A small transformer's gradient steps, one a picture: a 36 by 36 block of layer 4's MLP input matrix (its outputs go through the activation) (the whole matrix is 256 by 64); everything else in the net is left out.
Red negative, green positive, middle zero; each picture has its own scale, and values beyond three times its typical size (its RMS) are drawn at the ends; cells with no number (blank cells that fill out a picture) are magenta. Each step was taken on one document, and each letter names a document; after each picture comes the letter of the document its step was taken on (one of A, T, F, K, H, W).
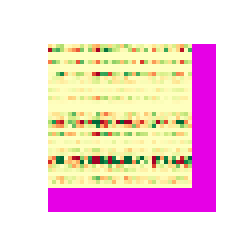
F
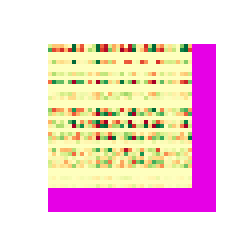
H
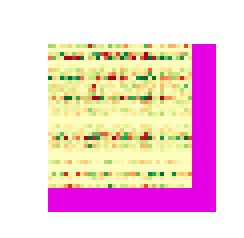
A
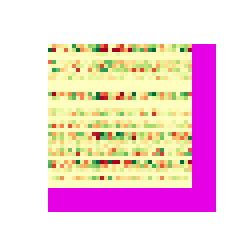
H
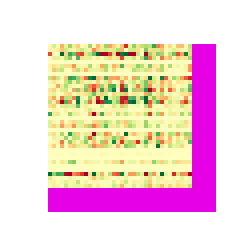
A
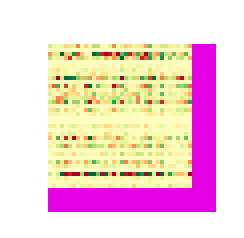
A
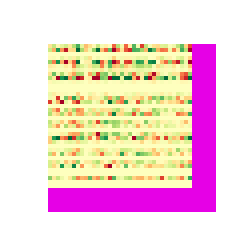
H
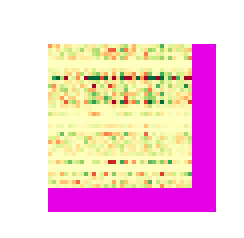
A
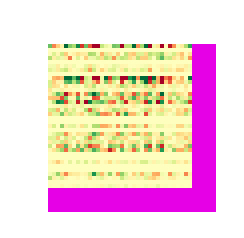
A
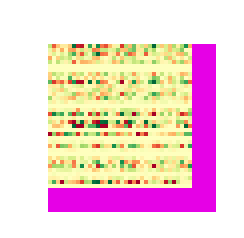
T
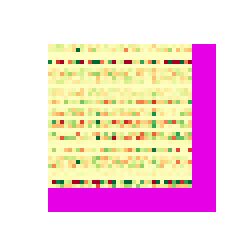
F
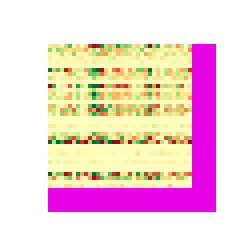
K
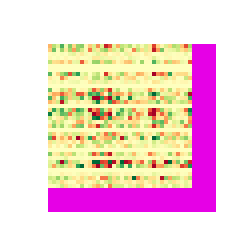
T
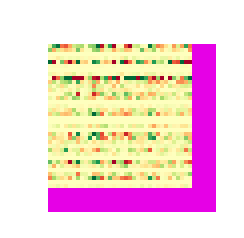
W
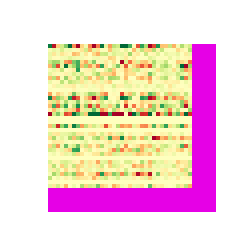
W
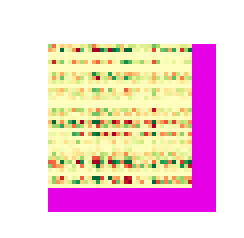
F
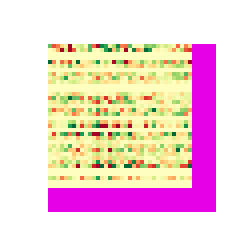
H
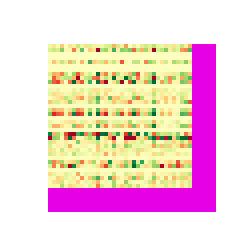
F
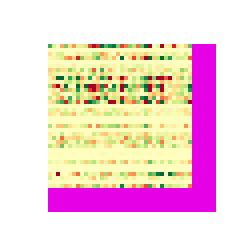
A
